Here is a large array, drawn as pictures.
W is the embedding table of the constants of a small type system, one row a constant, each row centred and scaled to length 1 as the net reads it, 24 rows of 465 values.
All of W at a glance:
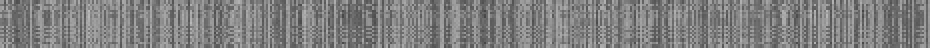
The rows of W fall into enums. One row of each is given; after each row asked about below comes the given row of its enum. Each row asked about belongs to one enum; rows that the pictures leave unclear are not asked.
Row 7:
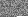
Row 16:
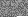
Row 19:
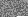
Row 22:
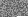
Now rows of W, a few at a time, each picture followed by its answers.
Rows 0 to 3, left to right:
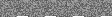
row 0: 19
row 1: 19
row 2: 16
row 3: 22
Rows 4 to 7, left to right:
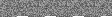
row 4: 22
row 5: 7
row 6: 16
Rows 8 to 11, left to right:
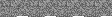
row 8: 7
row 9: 16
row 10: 16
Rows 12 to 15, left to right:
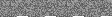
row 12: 16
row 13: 22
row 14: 16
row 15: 19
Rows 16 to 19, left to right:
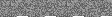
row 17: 22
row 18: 16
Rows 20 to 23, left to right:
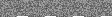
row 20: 19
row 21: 7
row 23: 22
